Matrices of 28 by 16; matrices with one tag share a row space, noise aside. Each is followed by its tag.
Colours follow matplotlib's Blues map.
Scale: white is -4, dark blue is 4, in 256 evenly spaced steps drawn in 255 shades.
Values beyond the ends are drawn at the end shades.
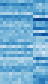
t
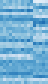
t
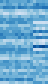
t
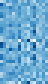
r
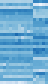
t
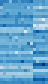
t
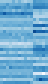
t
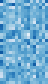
r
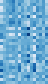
r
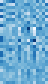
r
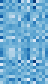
r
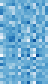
r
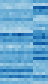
t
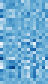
r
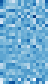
r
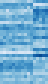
t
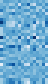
r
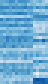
t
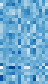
r
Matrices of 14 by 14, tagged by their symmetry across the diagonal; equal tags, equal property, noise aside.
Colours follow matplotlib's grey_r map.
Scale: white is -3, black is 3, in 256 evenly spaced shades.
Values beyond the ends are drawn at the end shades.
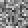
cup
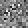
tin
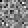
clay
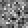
clay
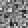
clay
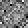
clay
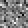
tin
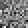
cup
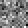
tin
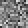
cup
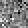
tin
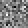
tin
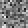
cup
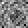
clay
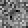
clay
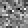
cup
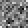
clay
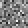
cup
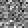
cup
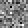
cup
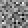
clay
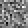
tin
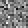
tin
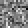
tin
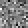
tin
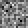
clay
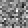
cup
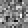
tin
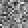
cup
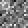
clay
